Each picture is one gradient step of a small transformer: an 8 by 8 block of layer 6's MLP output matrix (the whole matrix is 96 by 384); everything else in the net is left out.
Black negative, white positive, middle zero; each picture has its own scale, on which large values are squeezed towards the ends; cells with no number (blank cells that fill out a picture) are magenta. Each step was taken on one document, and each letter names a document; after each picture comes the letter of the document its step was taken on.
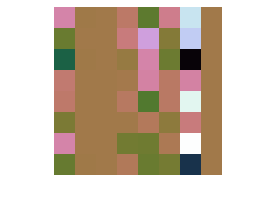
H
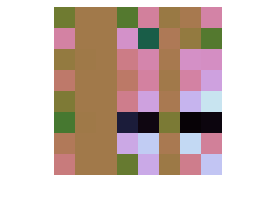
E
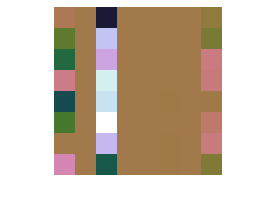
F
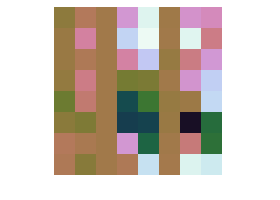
E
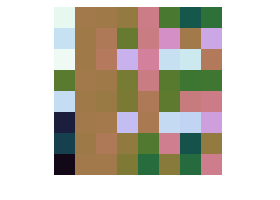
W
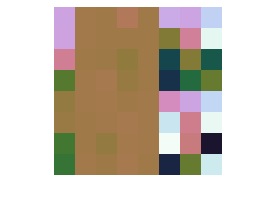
W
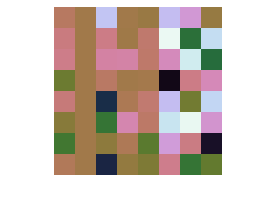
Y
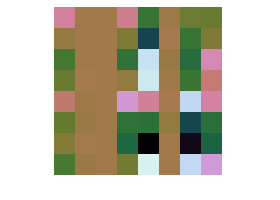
E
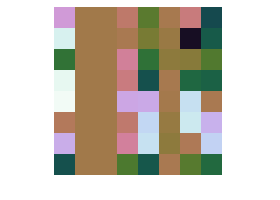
H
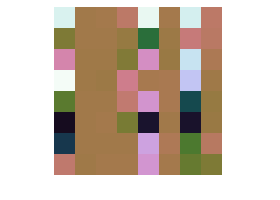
H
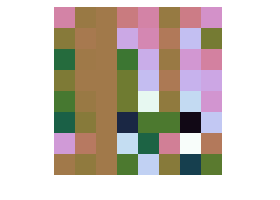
E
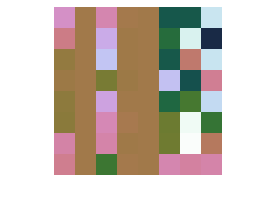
W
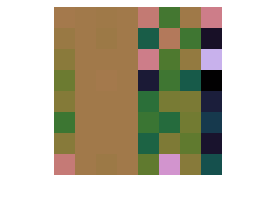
W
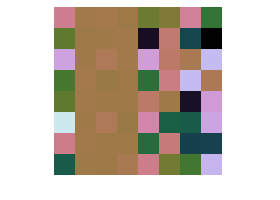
W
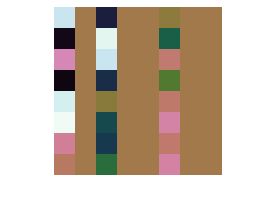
F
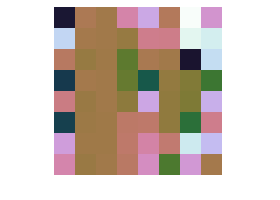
Y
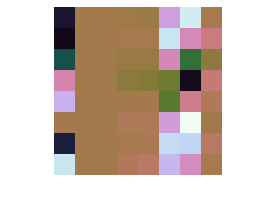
Y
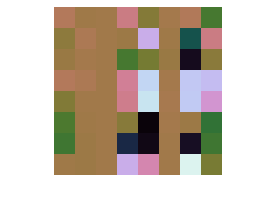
E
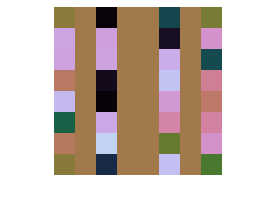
F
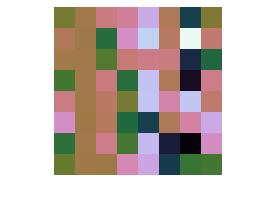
Y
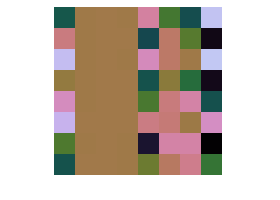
W
